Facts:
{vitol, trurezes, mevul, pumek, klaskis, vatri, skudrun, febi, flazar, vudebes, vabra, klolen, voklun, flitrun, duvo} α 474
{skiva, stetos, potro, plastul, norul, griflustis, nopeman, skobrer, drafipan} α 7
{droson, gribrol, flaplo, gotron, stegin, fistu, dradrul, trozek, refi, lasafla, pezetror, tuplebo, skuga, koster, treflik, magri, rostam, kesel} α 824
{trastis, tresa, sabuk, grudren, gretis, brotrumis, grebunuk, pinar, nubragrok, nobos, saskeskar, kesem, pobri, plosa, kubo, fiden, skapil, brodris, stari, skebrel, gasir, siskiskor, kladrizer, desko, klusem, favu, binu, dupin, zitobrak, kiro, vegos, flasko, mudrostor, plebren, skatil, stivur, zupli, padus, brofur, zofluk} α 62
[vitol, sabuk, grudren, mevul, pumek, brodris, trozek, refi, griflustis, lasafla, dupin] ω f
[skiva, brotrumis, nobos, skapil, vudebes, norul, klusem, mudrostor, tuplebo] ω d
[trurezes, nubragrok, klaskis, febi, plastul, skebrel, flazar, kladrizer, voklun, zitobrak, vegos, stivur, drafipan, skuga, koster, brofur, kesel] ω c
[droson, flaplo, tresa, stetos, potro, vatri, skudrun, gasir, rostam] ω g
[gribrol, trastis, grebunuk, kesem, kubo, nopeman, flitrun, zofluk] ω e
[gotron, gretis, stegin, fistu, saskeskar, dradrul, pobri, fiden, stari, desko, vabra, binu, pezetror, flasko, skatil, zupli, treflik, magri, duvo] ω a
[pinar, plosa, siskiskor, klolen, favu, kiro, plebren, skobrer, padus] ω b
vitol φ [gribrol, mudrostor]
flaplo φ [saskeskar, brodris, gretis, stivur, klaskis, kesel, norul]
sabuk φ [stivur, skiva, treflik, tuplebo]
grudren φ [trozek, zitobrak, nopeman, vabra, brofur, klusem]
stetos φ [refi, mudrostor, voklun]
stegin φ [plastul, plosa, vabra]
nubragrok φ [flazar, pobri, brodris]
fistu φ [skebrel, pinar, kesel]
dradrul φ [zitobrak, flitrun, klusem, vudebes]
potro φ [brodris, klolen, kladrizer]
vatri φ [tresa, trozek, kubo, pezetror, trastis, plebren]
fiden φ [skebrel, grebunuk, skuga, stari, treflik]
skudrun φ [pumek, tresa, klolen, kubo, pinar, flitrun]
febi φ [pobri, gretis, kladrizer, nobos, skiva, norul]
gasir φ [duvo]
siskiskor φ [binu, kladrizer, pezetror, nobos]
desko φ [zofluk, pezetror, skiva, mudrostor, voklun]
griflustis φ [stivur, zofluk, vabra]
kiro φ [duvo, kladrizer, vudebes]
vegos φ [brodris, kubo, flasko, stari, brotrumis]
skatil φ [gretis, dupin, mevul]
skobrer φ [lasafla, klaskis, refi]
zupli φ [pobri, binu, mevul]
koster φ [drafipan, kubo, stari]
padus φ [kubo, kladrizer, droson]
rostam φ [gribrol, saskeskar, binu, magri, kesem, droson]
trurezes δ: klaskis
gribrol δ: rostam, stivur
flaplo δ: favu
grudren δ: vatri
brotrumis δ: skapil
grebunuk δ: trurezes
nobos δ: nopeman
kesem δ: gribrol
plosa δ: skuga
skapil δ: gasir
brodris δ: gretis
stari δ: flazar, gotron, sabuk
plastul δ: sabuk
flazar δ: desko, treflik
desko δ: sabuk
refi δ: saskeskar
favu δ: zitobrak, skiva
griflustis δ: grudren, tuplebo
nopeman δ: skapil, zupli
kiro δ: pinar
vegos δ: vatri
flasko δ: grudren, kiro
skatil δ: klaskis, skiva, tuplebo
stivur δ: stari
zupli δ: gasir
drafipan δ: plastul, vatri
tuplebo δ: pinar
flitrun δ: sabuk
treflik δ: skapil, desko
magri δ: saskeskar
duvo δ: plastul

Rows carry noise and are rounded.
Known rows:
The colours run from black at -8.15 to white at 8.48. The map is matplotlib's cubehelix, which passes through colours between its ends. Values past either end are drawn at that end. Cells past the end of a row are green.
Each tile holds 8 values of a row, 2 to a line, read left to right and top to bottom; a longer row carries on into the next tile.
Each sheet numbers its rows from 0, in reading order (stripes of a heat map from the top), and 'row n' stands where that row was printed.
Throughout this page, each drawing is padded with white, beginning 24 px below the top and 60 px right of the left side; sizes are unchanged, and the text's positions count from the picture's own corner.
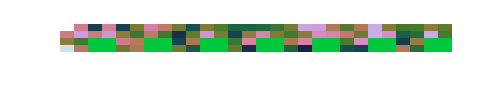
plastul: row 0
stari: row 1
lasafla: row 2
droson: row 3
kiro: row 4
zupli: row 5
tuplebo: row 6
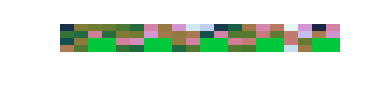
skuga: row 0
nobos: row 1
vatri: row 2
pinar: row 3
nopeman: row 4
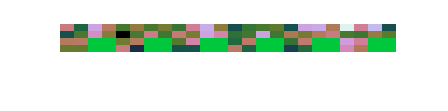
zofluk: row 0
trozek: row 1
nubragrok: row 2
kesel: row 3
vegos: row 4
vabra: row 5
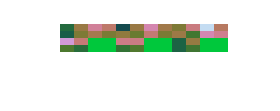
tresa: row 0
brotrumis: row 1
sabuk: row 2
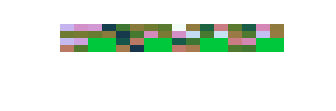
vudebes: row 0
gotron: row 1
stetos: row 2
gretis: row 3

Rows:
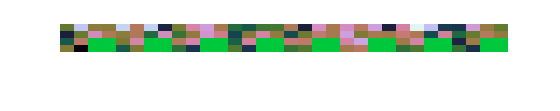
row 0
dradrul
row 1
vitol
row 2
gasir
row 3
magri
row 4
mudrostor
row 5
flazar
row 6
skudrun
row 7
koster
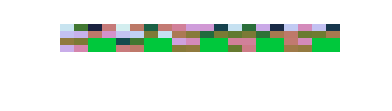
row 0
skiva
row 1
skobrer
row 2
pumek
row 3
voklun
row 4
trurezes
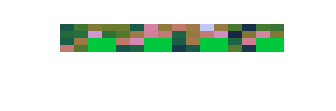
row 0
treflik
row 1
kesem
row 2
desko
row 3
gribrol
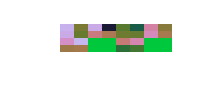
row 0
mevul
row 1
saskeskar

